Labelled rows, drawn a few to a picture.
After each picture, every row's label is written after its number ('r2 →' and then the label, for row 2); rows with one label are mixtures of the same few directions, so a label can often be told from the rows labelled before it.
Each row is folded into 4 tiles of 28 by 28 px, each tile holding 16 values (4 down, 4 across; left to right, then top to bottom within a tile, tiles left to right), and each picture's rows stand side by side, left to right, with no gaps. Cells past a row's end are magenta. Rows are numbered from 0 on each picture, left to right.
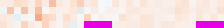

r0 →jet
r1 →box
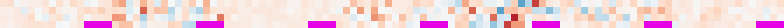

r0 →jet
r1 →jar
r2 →box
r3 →jet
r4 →jet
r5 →jet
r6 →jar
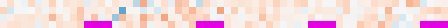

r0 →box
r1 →box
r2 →jet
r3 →jet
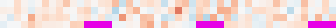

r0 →jar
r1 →box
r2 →box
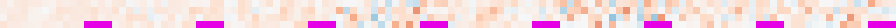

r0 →jar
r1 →jet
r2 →jar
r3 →jet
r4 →jar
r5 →box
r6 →box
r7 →jet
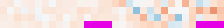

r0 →jet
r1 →jet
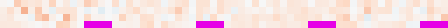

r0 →jet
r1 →box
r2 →box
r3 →jar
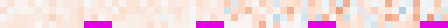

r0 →box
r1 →box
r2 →box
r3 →box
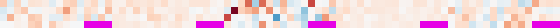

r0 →box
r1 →jet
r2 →box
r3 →box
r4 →jet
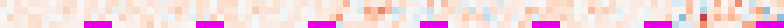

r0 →box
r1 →box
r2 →jar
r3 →jar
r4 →jet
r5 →jar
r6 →jar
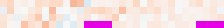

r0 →jet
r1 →box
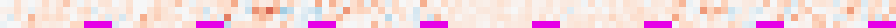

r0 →jar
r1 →jar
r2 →jar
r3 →box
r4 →box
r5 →box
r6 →jar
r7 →box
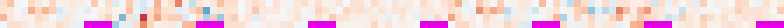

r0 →jar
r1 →jar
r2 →jar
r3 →box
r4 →jar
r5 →jar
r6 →box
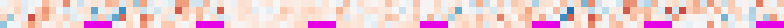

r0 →jar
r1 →box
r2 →jar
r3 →box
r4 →box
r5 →box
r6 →box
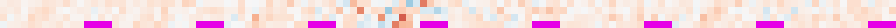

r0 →jar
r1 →jet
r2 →jar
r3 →jet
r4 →jet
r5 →box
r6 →jar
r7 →box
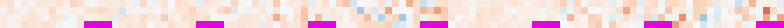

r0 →jet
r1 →box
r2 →box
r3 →jet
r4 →jar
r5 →box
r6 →jar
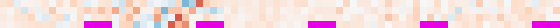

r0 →jet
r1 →jet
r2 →jet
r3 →box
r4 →box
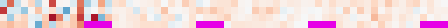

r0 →box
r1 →jet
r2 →jar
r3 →jet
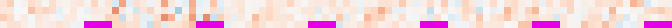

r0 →jar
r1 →box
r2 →jar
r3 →jar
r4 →jar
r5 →jet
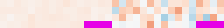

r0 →jar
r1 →box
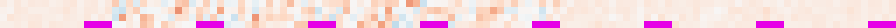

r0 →box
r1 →box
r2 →jar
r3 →jet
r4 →jar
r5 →box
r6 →jar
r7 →box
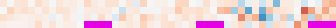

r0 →box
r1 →box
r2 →jet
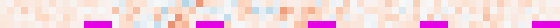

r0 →jet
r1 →jet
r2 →jar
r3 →box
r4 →jet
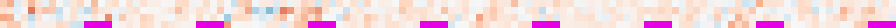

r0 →jar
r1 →box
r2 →jar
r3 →box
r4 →jar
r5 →jet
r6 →jet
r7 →jar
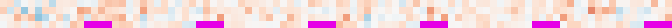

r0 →jet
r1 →jar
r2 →jet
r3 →jar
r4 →box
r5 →jar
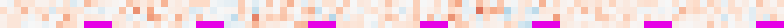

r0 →jet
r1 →jet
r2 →jar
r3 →box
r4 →jar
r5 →jet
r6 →box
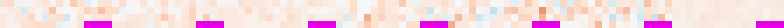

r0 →jet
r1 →box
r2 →jet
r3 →jar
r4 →jar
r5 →box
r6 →jar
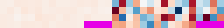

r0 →jet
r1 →box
